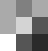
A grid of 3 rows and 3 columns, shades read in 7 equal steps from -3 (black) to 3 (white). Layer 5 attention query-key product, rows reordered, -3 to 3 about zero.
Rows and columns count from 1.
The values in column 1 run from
1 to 3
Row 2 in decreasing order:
2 1 -1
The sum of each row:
2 2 0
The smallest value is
-2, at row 3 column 3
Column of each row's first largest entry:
1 2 1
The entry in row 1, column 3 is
1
